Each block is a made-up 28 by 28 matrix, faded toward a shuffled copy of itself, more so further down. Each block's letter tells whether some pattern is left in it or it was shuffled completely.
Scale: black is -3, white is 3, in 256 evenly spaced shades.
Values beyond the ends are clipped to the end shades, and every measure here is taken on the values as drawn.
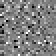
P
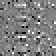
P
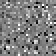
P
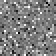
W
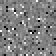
W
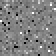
W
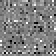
P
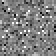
W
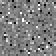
W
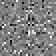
P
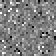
W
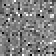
P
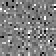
P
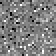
W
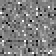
P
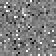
W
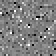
W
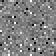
W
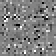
P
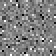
P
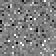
W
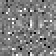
P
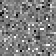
W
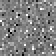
W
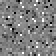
W
